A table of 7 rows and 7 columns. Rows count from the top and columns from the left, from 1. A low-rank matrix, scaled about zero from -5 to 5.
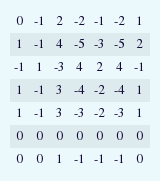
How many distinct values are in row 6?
1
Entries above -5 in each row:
7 5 7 7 7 7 7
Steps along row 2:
down up down up down up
